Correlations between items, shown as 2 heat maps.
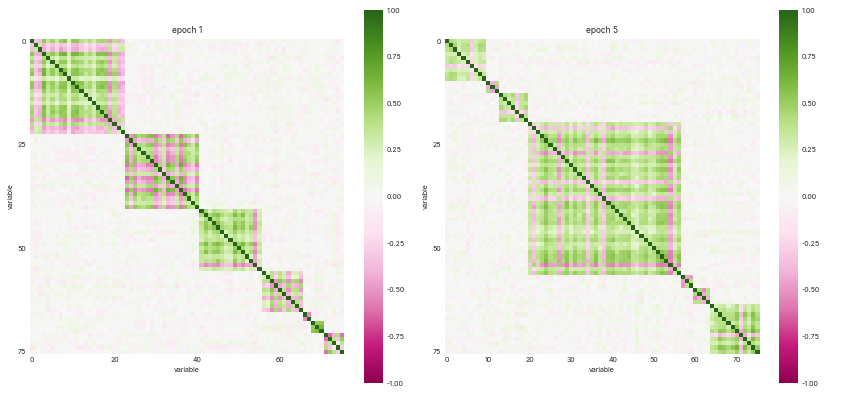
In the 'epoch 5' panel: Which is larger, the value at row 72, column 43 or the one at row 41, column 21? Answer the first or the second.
the first
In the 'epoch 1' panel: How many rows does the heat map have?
76
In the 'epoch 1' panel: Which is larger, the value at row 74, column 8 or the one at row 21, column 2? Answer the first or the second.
the second
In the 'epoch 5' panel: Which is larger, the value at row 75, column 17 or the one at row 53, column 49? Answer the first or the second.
the second
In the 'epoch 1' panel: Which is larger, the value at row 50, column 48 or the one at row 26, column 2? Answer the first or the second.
the first
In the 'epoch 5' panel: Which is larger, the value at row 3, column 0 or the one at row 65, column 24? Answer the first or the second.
the first
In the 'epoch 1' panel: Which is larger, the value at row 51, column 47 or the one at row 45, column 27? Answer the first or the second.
the first
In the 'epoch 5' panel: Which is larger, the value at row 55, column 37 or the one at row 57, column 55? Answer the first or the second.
the first
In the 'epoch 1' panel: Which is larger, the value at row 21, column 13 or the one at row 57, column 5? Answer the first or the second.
the second
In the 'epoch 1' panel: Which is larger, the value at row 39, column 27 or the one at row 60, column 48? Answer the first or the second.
the first
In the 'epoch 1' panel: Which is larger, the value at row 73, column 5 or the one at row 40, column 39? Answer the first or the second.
the second
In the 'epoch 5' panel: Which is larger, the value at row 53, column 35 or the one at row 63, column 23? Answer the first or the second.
the first
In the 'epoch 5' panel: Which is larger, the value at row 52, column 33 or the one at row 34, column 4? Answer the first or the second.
the first
